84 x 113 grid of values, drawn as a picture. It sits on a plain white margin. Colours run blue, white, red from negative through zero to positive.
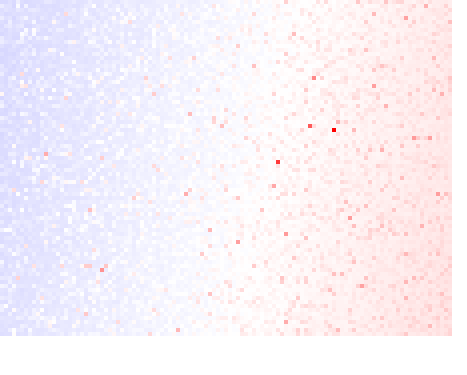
Odd rows or columns: none. Grain: fine. Slope: up to the right. Average level on the scale: 50%. Stripes: none.
